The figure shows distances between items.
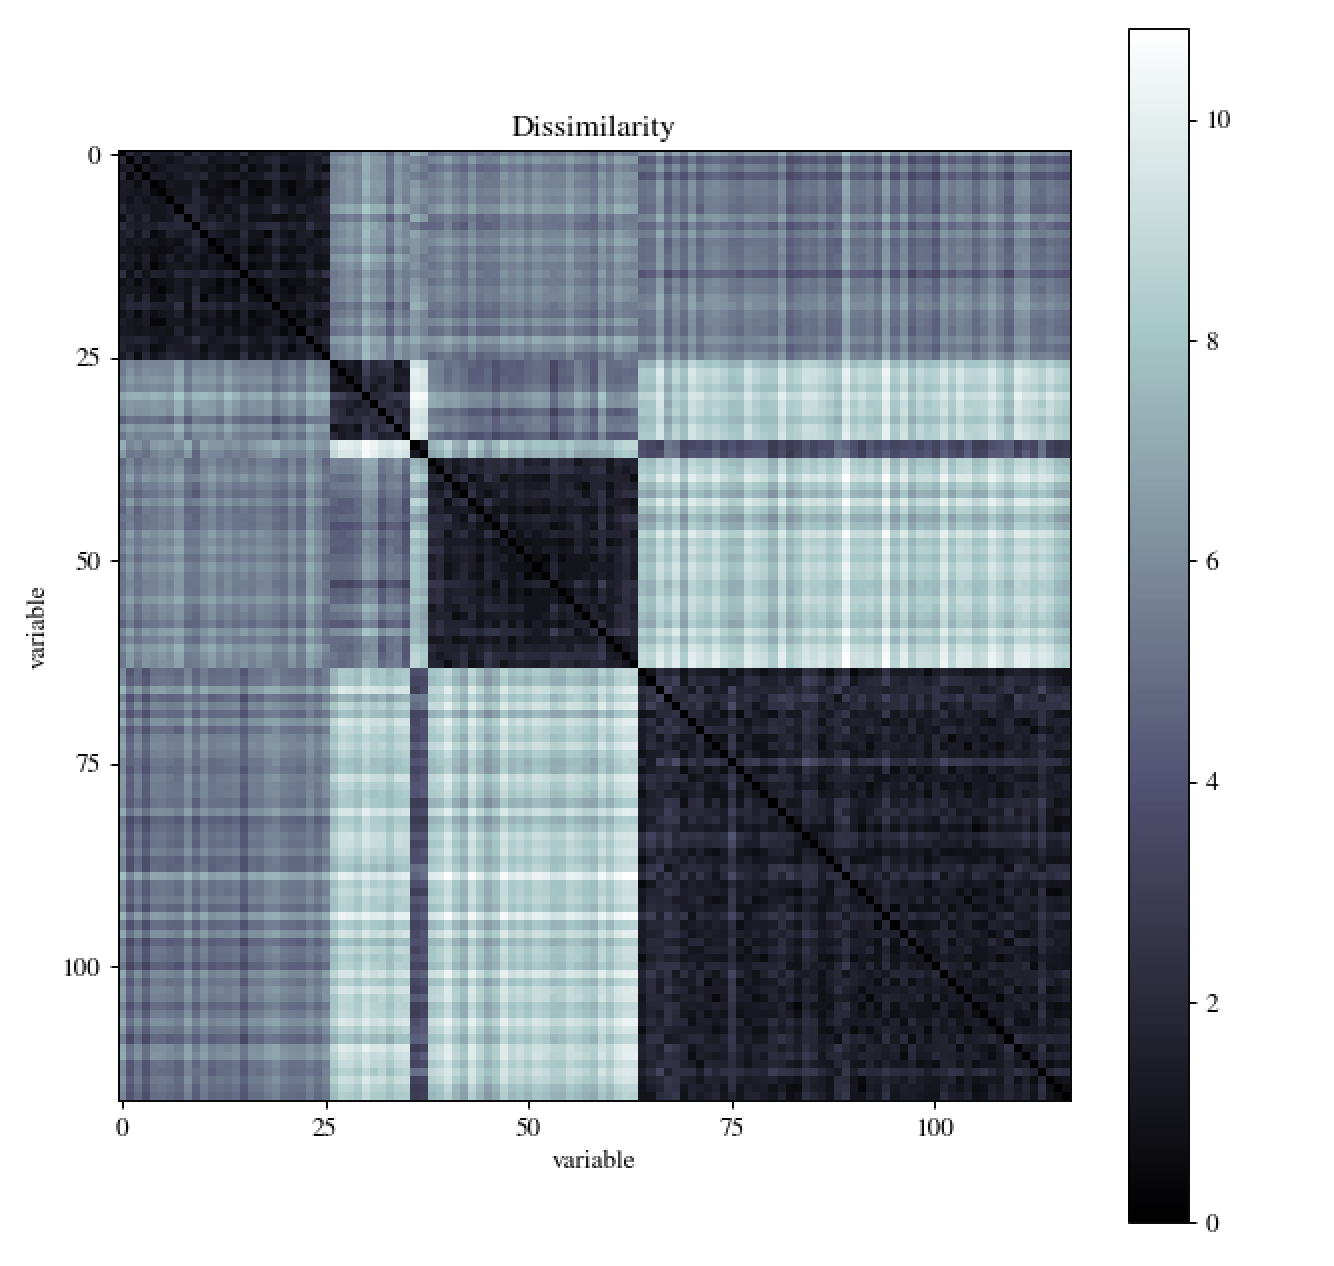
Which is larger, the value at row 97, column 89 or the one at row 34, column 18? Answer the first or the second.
the second
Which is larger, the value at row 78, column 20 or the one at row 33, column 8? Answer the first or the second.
the first
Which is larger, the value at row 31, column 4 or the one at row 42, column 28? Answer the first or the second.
the first
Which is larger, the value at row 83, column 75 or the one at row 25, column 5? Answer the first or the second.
the first
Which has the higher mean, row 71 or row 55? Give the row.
55
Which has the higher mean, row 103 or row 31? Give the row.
31
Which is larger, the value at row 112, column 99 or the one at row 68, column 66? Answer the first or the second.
the second
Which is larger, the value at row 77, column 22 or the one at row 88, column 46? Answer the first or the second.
the second
